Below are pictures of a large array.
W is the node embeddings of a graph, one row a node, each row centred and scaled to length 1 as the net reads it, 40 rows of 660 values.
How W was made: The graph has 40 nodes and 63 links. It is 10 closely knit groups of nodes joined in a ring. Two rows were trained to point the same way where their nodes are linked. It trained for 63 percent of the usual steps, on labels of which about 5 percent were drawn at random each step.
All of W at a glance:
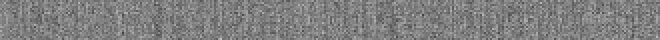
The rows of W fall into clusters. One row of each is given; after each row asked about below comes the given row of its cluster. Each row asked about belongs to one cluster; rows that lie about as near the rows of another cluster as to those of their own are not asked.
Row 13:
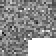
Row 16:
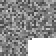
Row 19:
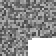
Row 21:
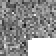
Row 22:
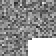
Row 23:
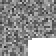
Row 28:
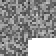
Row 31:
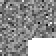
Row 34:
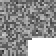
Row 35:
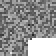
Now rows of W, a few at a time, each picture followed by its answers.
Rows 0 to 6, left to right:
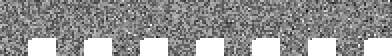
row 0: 28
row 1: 35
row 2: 16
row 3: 13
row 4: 16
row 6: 13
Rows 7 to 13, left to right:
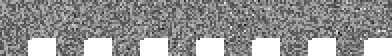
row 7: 21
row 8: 13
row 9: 31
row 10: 35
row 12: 13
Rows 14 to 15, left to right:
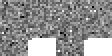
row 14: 19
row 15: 21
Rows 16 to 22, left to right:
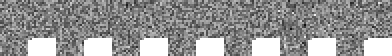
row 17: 23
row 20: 19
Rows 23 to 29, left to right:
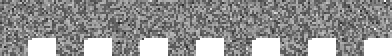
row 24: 28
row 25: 16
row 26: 34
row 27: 34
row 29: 21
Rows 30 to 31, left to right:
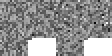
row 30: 34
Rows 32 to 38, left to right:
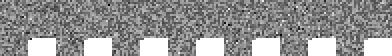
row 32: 22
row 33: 23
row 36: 19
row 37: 31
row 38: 28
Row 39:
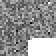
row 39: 21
